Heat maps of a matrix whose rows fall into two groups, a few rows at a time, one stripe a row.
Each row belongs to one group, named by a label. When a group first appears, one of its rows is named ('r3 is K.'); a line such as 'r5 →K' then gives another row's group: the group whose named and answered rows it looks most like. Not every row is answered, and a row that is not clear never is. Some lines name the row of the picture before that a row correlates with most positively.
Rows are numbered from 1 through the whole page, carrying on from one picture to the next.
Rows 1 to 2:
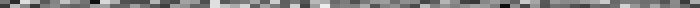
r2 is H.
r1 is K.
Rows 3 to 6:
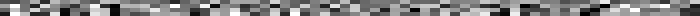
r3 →K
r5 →H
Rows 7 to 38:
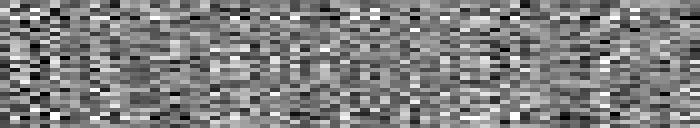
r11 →H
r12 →K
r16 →K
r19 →H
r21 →H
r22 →K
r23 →H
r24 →K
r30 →K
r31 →H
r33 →K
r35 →K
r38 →K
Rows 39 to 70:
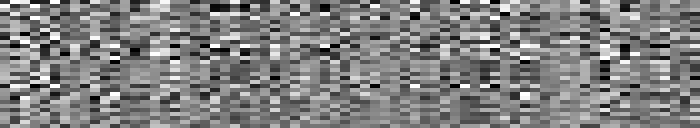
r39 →H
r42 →H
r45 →H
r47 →K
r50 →K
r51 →H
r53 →K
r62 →K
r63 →K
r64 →K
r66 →K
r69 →K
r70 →H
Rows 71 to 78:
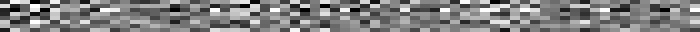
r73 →K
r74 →H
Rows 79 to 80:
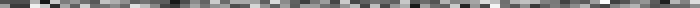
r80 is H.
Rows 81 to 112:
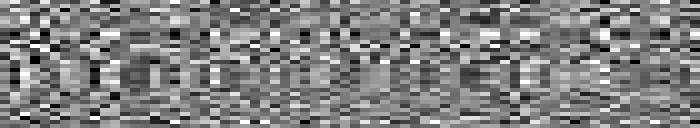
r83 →H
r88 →K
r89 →K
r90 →K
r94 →H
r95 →H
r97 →K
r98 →K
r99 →K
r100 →K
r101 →K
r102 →K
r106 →H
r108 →K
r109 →K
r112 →K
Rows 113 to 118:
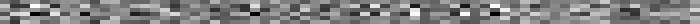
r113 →K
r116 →H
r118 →K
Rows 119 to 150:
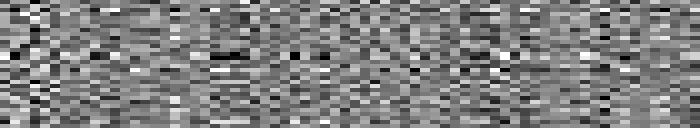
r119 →H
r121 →K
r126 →H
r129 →H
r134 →H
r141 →K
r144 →H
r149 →H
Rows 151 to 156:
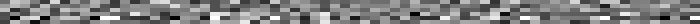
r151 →H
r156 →H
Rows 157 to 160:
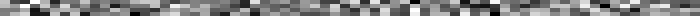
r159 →H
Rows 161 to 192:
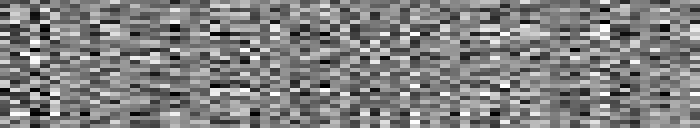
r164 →H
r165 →H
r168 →K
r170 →K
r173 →H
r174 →K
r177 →K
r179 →H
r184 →K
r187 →K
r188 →H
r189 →H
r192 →H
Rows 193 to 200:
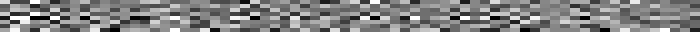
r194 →H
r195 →H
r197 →H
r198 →K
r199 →H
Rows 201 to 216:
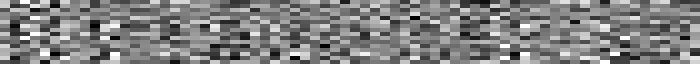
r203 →H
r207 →K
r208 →K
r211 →K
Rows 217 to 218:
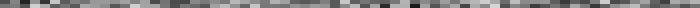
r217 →K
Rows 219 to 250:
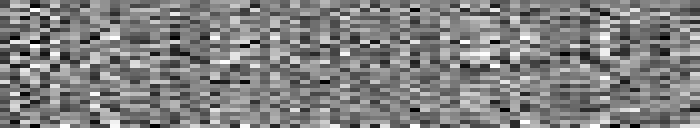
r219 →H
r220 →H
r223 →K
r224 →H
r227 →K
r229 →H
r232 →K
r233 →H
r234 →H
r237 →K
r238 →K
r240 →K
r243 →K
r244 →H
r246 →H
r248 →K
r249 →K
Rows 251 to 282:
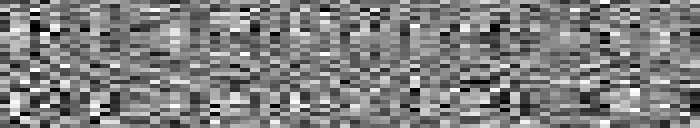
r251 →K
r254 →H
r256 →H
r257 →H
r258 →H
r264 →H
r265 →H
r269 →H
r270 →H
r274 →H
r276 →H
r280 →K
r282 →K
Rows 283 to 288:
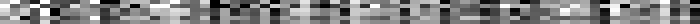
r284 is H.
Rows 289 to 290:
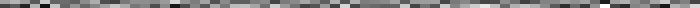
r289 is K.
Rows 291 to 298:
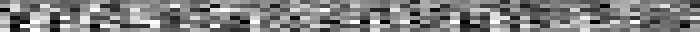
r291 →H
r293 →H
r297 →K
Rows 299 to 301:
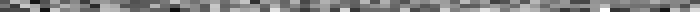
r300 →K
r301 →K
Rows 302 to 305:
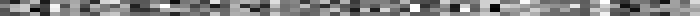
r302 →K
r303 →H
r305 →K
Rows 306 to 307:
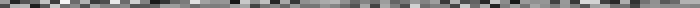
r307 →H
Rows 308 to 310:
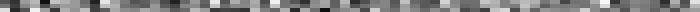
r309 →K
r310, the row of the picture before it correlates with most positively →306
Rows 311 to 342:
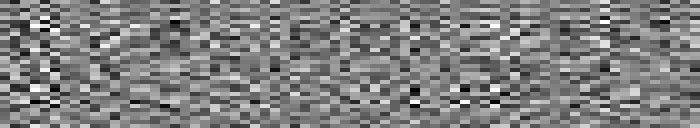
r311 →K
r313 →K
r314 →K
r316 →K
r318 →K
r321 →K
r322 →K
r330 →H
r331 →H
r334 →H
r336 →H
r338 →K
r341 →H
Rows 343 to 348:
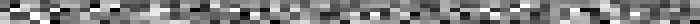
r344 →K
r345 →H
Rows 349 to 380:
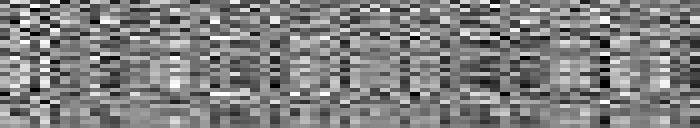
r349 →H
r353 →K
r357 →H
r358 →H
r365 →K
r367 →H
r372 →H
